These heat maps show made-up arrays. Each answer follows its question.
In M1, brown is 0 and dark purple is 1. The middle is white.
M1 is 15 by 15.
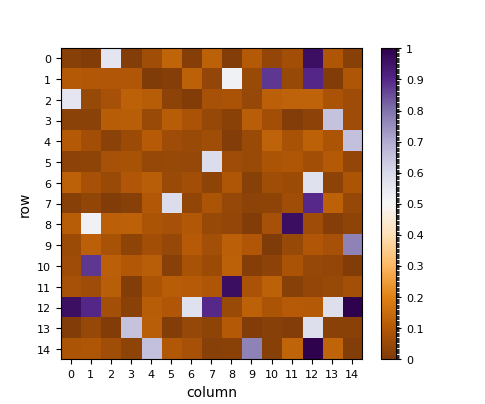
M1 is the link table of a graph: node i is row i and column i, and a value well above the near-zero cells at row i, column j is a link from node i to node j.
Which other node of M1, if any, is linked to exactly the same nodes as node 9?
node 4
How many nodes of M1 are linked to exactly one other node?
8
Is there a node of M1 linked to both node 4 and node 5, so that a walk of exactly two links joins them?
no
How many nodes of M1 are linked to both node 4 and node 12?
1
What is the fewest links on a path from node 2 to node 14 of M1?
3
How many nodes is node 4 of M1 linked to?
1
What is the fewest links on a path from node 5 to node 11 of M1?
5
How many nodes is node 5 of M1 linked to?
1
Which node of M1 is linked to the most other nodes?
node 12
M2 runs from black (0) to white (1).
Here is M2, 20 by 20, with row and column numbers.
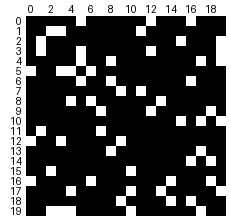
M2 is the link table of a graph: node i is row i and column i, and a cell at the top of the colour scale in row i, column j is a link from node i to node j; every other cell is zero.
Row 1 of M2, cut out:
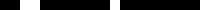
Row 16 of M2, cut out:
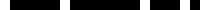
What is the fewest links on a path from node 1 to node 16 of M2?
4
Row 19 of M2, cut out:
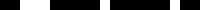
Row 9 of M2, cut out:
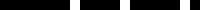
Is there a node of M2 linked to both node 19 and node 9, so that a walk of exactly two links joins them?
no
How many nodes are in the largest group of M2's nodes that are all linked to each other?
3
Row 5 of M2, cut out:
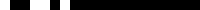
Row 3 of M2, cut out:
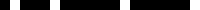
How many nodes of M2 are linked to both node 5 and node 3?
0
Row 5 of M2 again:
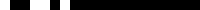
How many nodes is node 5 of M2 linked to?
4
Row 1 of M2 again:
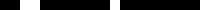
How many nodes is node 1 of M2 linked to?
3
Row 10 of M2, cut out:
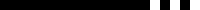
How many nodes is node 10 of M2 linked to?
3
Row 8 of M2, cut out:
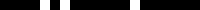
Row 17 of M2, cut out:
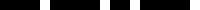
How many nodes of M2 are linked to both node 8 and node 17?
2
